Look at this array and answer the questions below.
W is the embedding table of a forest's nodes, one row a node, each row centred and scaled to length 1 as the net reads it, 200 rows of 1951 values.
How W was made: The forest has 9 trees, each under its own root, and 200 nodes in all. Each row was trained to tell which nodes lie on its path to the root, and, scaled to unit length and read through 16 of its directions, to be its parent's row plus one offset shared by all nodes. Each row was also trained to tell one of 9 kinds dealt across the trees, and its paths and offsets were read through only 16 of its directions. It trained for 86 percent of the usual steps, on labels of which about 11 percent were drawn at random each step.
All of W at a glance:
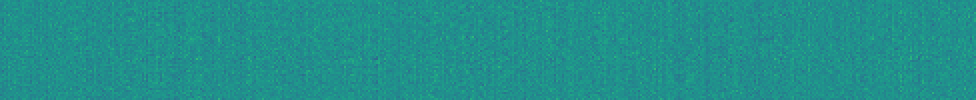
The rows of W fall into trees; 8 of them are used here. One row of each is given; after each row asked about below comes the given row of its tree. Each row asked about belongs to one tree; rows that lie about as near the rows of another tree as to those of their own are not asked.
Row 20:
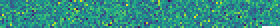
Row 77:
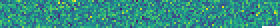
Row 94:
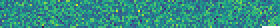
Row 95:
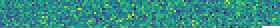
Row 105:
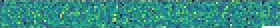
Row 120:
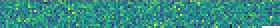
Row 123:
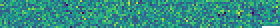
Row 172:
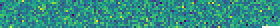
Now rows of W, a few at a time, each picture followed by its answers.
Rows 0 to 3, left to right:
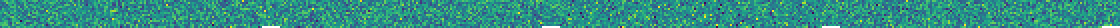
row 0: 172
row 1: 123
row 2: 20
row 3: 123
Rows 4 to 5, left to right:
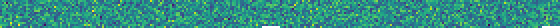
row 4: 105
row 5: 105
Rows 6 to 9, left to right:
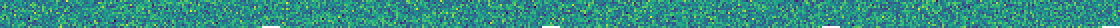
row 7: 172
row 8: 120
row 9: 120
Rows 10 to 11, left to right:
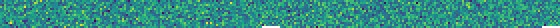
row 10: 105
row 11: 172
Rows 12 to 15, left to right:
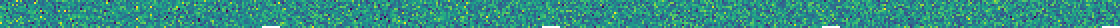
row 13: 77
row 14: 95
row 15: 123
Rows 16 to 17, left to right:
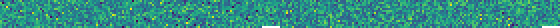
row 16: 77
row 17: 123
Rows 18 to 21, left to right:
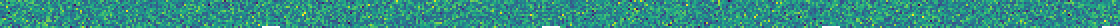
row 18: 123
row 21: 105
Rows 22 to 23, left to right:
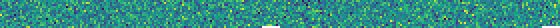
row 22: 172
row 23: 77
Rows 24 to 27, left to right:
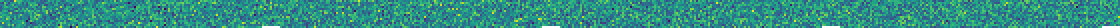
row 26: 105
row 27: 20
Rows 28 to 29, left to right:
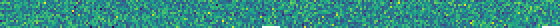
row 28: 172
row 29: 123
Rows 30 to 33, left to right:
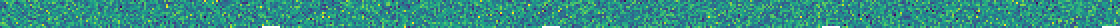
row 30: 172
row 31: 120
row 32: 123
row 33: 123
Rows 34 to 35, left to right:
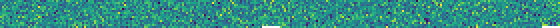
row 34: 77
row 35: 77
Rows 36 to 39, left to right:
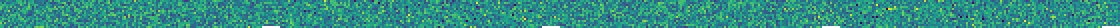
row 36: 120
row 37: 94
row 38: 95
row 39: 95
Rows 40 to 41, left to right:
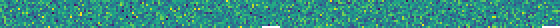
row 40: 95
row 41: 120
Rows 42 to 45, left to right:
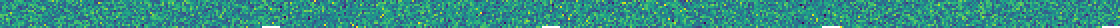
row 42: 77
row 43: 123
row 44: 20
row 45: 120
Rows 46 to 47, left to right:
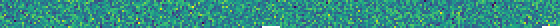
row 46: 77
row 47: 172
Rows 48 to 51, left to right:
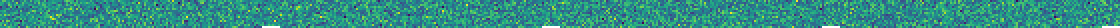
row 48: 172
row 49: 105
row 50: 172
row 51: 123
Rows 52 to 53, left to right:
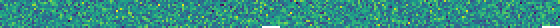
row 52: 94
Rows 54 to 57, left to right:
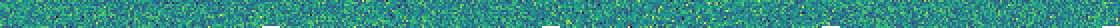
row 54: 105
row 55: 172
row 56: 77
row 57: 95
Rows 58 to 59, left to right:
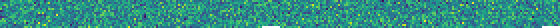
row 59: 172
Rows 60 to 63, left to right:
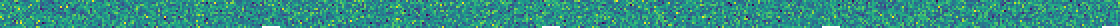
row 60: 77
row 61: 20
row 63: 120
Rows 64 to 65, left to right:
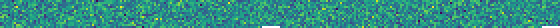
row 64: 120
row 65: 95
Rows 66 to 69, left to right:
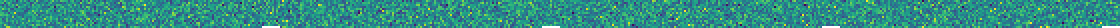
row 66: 172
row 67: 123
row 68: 120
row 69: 123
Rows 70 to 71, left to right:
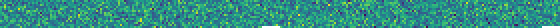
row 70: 95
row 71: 20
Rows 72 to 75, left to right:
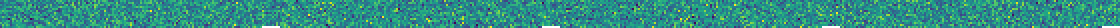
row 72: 120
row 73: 172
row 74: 95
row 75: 77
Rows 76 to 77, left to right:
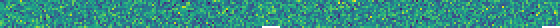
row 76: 77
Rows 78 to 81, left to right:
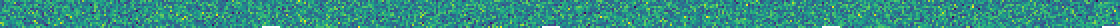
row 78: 105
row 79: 120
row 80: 105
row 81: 105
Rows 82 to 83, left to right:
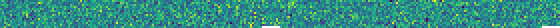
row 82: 95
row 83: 77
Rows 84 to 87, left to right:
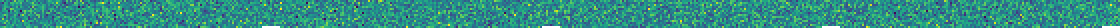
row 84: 123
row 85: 120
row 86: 120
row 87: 77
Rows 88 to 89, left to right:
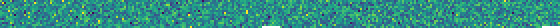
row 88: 94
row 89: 105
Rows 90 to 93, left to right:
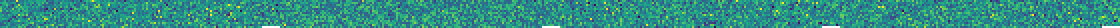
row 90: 95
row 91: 172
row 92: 20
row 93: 77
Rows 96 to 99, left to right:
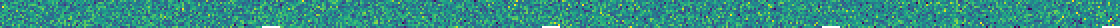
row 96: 105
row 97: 172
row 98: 172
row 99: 20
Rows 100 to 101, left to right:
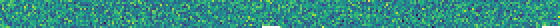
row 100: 172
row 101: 105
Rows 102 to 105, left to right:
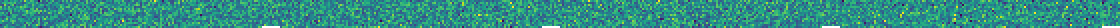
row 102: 123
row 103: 123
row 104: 20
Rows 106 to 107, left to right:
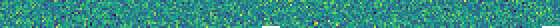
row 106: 123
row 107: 94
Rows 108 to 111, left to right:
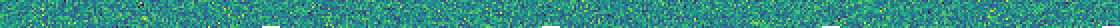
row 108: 172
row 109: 123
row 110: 123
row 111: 123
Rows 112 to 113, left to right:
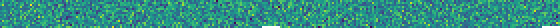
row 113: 172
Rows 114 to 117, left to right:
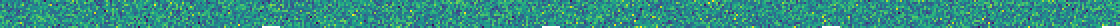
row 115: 20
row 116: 77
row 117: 77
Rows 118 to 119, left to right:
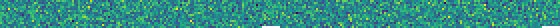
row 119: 77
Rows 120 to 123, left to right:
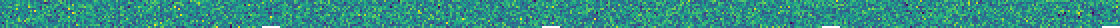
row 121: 105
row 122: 123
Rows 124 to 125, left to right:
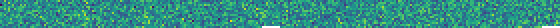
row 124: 105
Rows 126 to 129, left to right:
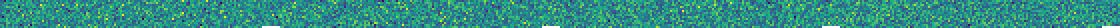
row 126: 123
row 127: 77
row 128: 77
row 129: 172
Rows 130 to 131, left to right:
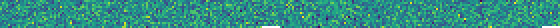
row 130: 95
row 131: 94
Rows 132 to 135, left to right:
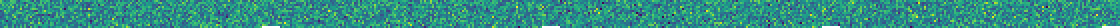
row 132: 123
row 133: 120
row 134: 77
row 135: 77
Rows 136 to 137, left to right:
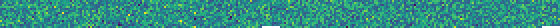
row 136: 105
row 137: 172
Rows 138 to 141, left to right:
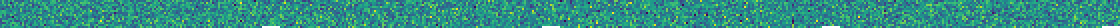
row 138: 94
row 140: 20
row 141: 120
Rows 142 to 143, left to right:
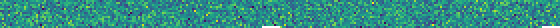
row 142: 172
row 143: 20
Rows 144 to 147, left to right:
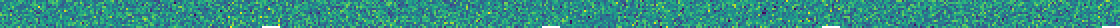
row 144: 172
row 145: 94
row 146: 123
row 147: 120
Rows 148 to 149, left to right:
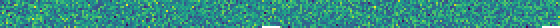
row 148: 77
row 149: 105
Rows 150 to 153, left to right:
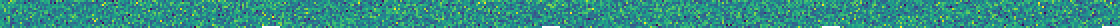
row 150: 77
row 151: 77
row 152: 123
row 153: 77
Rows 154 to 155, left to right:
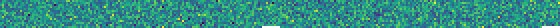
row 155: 120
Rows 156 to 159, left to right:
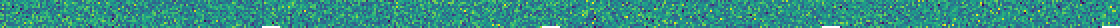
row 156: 172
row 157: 77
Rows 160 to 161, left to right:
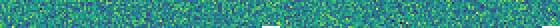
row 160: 77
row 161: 172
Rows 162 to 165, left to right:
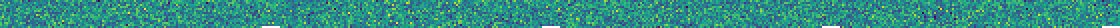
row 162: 77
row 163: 120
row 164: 94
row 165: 120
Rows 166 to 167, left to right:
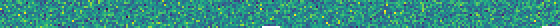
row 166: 120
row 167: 120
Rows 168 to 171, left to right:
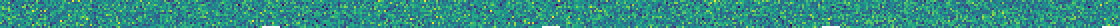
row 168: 20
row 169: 95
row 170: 77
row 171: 172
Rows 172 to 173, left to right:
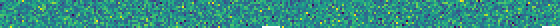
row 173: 20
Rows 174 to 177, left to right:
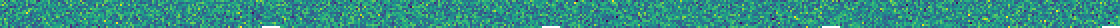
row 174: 123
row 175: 120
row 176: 94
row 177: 94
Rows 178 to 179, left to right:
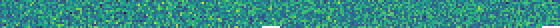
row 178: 123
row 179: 123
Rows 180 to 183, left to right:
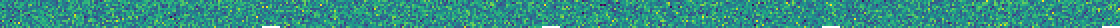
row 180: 120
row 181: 95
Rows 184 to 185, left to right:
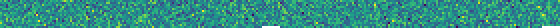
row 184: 172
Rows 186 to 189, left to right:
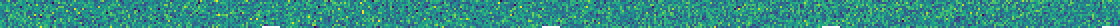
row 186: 20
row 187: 94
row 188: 123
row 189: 123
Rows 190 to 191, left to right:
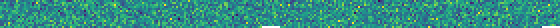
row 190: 20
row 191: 20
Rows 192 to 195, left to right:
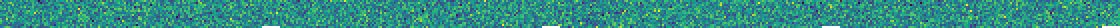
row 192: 123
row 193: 172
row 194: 77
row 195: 105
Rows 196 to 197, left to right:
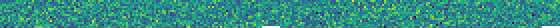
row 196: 120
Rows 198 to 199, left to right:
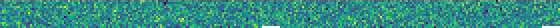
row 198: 105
